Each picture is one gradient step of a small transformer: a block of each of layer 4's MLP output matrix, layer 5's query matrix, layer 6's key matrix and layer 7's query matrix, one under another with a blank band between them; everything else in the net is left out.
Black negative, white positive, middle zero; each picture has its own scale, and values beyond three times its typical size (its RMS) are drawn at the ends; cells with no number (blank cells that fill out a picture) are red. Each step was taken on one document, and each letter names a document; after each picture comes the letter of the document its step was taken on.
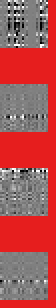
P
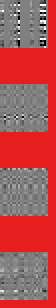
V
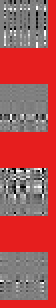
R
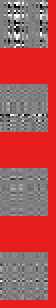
P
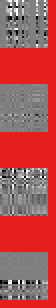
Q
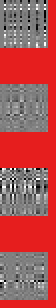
R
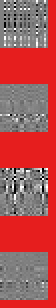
R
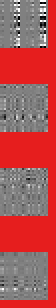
V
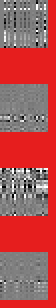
R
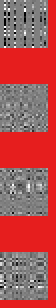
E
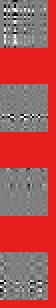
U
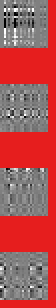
U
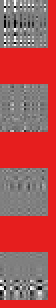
U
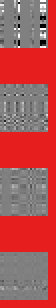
V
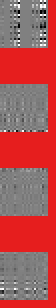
V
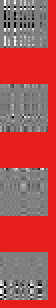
U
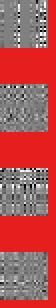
V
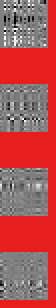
U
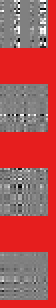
V
